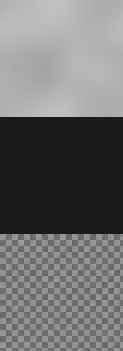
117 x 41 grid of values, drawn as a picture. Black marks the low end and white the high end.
The table splits into 3 rows of 1 panel. Panel 1,1: high, smooth, faint in contrast. Panel 2,1: very low, flat. Panel 3,1: middling, checkered.
